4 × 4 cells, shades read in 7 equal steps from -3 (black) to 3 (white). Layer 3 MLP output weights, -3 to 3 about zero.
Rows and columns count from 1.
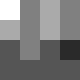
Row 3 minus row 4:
0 1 0 -1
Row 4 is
-1 -1 -1 -1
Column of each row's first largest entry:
1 1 2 1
